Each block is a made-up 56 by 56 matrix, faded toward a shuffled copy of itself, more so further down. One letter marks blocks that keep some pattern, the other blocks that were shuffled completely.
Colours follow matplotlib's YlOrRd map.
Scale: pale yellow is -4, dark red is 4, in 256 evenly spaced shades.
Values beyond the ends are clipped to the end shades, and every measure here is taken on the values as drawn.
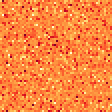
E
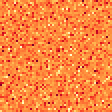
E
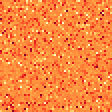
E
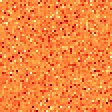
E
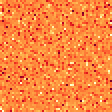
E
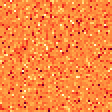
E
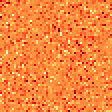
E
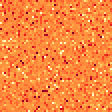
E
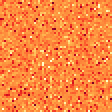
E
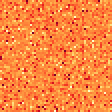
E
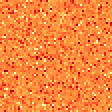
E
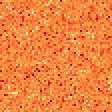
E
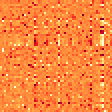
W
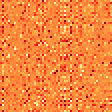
W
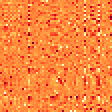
W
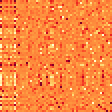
W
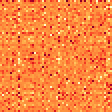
W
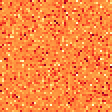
E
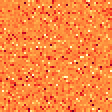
E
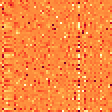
W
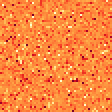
E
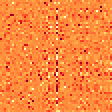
W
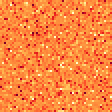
E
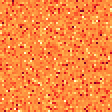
E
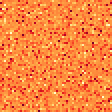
E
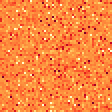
E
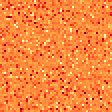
E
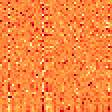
W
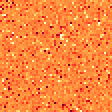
E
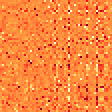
W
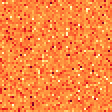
E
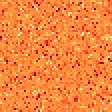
E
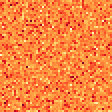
E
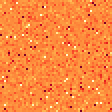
E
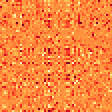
W
